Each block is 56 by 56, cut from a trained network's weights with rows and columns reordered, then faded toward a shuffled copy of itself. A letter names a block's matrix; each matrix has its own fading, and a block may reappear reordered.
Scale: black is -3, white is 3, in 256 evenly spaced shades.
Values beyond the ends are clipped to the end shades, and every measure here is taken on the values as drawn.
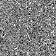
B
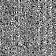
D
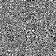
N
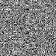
N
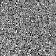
B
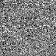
N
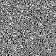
B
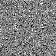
B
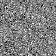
B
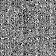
D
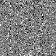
B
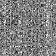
D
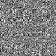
N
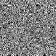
N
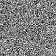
N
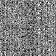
D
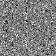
B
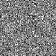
N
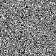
B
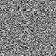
N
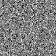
B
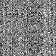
D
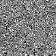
B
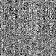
D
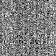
D
